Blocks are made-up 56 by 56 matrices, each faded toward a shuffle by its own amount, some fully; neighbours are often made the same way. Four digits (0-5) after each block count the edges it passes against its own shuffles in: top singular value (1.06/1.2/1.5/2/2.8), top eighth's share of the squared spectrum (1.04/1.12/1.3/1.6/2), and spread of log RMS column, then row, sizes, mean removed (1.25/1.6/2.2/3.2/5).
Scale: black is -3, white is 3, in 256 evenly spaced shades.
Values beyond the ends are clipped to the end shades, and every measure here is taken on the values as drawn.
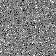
0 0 0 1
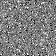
0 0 0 0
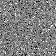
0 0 0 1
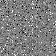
2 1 1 0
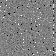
2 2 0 0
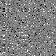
3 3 1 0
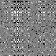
4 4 3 3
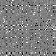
4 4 2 2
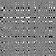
4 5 3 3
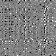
4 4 2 2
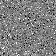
2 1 0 0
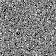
1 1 0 0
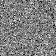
1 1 0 0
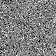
0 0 0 0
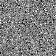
2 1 0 0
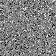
0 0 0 0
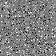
2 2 0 0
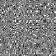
4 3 1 1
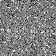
3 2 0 0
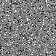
2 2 0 0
